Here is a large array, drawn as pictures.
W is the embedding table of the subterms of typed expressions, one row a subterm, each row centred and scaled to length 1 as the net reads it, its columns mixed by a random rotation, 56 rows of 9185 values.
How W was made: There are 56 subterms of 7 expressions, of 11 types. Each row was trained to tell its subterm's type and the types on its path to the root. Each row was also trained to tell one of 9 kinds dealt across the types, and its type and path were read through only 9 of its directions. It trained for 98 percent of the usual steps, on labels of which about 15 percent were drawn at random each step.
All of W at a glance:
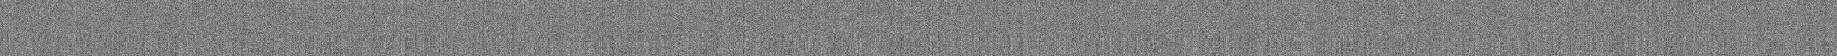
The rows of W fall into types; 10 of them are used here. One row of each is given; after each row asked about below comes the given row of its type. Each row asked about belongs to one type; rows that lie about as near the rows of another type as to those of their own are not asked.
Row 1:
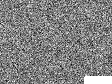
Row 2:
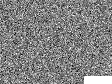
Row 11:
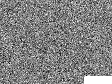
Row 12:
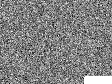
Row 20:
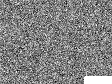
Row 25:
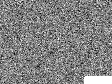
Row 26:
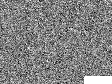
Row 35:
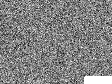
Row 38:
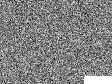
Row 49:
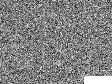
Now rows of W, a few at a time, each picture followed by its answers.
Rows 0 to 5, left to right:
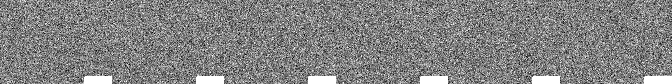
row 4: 25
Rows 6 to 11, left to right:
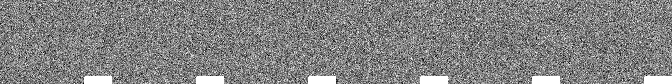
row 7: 26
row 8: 26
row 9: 12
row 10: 11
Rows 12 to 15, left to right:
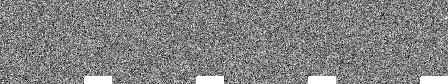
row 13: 1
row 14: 11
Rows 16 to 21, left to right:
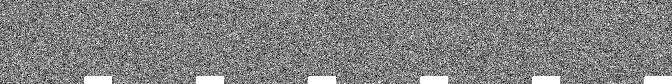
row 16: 38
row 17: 25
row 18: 25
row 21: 1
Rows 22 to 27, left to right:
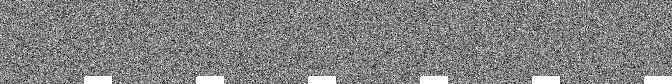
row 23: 38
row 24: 20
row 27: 38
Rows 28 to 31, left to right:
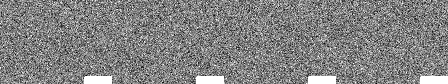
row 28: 11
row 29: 20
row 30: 11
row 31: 12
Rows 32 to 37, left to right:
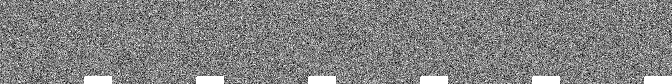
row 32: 2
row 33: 20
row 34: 25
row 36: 26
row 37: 26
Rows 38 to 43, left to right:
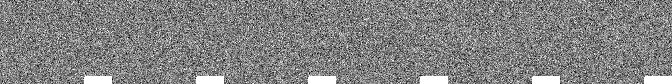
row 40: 38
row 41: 11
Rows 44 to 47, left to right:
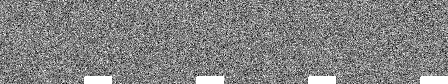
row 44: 1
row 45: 25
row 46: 1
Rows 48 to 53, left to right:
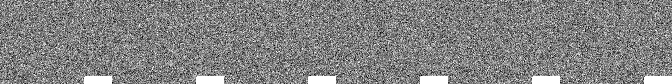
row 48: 12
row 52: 49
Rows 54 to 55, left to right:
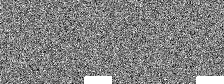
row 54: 1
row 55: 38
